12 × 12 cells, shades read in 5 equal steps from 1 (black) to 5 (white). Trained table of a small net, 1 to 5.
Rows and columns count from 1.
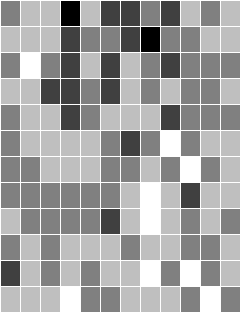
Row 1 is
3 4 4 1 4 2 2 3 2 4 3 4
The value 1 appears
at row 1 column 4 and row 2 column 8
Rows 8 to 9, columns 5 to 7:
3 3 4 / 3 2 4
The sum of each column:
39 46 41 36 41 35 40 44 40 40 42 44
